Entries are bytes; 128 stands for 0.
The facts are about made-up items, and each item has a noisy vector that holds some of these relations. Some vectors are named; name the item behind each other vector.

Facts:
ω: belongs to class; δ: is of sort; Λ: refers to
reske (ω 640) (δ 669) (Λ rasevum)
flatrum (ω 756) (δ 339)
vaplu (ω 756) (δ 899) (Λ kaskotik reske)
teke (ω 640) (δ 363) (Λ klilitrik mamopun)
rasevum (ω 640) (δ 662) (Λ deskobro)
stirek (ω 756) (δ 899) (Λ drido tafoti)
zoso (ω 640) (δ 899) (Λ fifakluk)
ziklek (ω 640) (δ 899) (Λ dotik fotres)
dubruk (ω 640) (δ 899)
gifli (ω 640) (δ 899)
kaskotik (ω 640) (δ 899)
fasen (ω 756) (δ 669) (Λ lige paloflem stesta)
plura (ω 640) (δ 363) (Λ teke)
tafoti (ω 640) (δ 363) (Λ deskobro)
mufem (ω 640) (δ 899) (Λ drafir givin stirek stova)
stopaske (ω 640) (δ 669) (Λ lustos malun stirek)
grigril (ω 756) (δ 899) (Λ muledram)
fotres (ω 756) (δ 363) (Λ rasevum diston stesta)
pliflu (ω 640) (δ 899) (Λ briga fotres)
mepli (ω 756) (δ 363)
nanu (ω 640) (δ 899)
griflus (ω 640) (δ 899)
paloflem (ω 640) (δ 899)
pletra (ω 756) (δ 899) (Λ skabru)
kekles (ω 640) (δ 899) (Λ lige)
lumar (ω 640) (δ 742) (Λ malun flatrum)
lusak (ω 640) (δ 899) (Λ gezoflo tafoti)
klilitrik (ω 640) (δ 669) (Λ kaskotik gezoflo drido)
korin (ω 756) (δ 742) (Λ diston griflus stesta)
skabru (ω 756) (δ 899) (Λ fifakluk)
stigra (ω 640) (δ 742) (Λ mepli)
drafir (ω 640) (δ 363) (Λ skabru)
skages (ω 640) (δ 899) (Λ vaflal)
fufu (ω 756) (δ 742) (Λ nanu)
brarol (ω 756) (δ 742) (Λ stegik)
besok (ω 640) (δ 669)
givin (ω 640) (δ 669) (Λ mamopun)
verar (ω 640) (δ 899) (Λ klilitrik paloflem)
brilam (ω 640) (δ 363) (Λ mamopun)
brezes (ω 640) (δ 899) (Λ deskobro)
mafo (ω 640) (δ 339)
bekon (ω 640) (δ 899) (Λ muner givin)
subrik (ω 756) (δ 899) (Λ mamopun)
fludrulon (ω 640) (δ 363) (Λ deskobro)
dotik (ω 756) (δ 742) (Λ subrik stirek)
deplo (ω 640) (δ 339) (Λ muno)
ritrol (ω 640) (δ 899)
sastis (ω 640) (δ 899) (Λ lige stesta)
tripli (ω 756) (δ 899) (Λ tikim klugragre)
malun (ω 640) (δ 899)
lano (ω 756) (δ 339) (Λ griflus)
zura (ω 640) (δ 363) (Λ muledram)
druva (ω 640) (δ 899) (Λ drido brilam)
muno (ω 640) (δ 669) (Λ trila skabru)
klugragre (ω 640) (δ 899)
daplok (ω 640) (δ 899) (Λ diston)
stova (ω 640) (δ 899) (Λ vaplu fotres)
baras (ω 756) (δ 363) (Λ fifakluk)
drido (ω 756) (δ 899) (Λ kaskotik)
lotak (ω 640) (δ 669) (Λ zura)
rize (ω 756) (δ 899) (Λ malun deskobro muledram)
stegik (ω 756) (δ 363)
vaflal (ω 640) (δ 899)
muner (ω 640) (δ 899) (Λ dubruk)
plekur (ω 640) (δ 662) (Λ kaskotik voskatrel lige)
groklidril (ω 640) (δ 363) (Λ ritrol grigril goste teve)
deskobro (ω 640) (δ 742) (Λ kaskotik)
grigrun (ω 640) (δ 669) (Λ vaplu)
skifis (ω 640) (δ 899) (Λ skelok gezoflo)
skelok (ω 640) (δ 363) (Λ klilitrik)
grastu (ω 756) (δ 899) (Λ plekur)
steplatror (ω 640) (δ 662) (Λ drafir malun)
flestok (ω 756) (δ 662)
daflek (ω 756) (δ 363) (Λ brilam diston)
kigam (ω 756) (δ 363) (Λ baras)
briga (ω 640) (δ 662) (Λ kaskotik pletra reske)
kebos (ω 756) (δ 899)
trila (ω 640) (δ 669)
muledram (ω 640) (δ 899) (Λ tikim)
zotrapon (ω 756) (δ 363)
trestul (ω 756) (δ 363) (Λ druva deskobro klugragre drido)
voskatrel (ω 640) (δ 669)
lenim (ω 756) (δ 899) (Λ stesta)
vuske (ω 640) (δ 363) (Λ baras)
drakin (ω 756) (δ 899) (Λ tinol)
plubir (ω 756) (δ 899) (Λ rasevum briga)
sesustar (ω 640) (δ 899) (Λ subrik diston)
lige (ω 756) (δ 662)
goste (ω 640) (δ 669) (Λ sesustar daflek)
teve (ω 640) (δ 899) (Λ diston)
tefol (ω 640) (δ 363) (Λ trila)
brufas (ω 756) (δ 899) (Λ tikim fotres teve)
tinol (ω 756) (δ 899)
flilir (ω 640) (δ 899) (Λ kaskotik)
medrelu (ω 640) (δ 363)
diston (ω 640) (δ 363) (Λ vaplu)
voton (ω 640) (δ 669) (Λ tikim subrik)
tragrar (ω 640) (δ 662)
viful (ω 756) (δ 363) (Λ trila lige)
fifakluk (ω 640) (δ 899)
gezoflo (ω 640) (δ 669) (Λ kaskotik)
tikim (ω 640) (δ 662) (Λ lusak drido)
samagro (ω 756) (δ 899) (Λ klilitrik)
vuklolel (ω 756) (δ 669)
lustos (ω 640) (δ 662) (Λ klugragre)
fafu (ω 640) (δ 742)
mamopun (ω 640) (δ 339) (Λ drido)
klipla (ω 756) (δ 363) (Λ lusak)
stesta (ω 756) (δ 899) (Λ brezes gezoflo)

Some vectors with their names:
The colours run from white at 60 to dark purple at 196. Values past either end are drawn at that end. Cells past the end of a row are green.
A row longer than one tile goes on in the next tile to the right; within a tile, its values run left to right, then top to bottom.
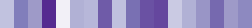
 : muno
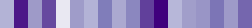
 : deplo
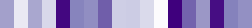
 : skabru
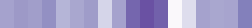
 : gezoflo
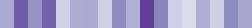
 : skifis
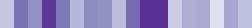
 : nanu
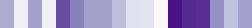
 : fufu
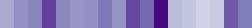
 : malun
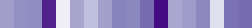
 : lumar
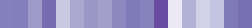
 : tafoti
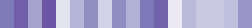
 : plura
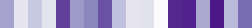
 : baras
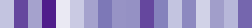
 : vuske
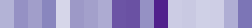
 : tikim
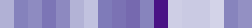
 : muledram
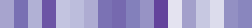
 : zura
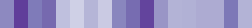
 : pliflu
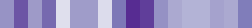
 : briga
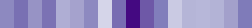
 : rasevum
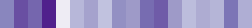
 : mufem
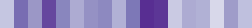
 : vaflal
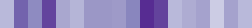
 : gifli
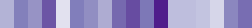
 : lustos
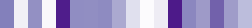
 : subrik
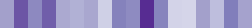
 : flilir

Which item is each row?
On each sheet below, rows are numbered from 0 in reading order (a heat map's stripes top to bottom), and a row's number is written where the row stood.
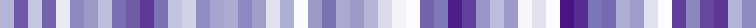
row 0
plekur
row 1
fasen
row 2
lige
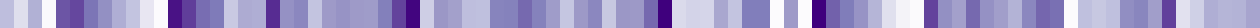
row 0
flestok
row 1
mafo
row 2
mamopun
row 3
drido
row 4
voton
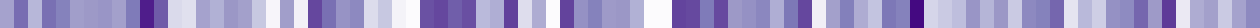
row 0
paloflem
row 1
vuklolel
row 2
fotres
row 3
givin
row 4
lotak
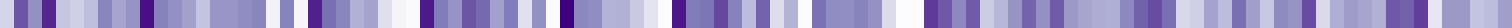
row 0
zoso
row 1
stirek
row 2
vaplu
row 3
daflek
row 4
brezes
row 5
besok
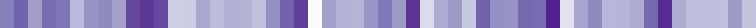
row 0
griflus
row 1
stopaske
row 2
bekon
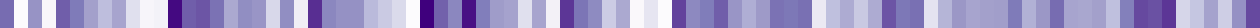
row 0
dotik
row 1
pletra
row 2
samagro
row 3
grigrun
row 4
deskobro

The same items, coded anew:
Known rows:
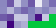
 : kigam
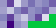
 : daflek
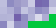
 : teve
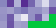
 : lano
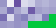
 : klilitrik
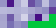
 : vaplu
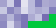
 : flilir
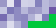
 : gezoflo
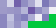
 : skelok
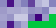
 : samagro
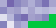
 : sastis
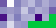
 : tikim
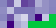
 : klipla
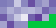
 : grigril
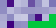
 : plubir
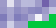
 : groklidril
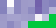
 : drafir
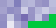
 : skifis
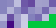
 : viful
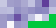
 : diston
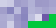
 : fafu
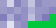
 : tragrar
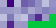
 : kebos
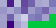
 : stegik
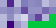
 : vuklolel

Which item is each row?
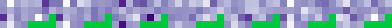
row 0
zura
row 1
steplatror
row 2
brufas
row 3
vuske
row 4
klugragre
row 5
muledram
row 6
trila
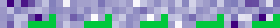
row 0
stesta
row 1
tefol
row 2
reske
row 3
mufem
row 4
skabru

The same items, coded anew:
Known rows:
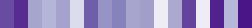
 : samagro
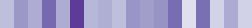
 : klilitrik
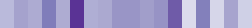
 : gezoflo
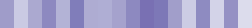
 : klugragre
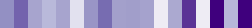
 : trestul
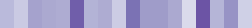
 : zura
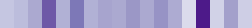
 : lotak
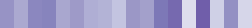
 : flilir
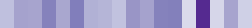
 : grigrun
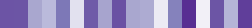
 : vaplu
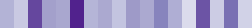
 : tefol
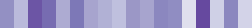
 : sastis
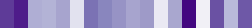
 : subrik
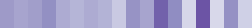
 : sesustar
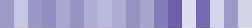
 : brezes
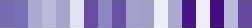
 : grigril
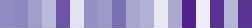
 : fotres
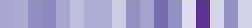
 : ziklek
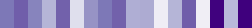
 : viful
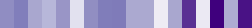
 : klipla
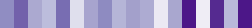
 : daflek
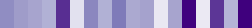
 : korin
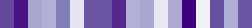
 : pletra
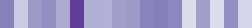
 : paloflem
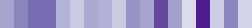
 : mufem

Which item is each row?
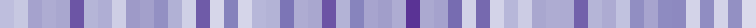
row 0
medrelu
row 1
drafir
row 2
diston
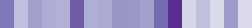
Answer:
kaskotik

